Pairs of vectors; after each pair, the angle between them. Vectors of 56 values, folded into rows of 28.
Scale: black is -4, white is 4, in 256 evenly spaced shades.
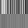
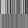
nearly parallel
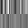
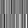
orthogonal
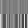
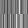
orthogonal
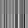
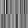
partly aligned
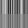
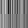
nearly parallel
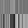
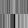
nearly parallel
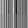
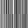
nearly parallel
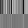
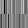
partly opposed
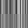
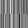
partly opposed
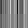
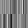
partly opposed
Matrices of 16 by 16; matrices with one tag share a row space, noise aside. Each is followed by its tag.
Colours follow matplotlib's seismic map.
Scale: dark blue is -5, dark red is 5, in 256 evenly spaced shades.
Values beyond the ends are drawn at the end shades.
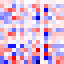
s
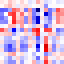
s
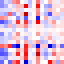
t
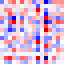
s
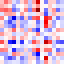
s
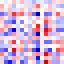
s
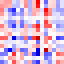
s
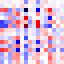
t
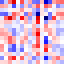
s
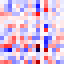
s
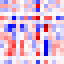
s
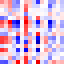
t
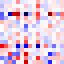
t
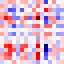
s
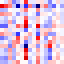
t
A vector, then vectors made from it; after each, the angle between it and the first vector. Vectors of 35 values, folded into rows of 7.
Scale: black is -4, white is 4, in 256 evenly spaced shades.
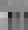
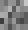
partly aligned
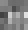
nearly opposite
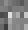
nearly opposite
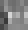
nearly opposite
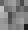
partly aligned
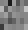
orthogonal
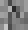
partly aligned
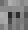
nearly parallel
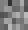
partly opposed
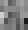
partly aligned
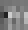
nearly opposite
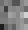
partly opposed
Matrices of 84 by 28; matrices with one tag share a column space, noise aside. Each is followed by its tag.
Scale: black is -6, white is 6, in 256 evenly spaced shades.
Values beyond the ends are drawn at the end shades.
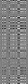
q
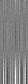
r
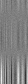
r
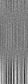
r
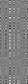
q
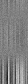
r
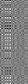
q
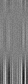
r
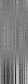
r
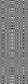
q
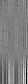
r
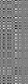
q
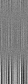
r
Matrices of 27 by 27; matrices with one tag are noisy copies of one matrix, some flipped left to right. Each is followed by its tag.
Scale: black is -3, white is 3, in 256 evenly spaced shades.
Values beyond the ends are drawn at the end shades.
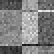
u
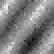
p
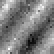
p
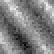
p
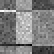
u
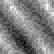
p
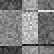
u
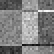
u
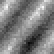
p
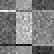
u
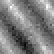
p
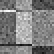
u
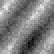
p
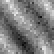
p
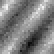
p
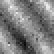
p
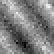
p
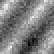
p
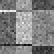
u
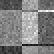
u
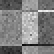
u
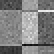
u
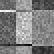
u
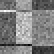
u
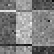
u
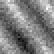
p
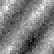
p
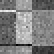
u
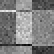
u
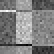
u
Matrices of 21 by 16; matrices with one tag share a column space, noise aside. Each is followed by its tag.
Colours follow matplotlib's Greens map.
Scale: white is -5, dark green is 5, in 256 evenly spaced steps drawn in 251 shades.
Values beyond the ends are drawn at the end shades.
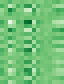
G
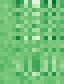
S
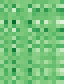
G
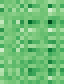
G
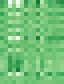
S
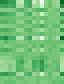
S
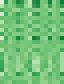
S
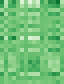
S
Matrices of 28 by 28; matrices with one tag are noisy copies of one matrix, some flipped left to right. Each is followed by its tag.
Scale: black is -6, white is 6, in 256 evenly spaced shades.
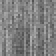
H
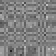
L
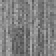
H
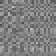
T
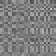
T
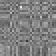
L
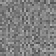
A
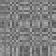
L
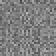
A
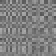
T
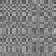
T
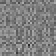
A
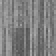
H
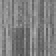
H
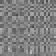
T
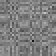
L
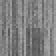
H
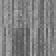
H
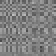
T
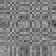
L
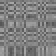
L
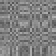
L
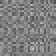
T
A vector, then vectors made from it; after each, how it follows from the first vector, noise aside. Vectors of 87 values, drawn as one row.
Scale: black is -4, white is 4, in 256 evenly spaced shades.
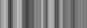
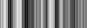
scaled up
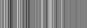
partly zeroed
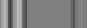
partly zeroed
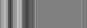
partly zeroed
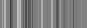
partly zeroed
